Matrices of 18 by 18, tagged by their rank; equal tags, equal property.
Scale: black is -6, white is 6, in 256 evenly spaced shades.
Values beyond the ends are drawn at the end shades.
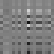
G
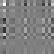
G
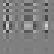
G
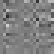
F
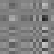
G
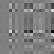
G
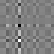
G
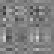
F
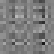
F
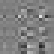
F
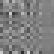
F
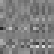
F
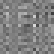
F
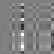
G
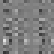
F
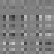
G
